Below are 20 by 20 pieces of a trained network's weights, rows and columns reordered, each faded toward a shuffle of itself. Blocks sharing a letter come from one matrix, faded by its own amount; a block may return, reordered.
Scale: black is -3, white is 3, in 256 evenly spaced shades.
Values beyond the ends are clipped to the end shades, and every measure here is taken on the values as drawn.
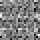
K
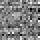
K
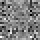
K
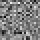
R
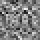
R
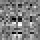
K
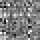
K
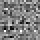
K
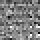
K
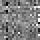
K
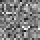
R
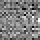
K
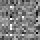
K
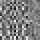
R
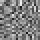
R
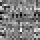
K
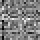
K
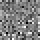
R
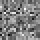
R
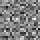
R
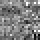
K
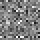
R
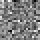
R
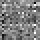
K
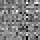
K
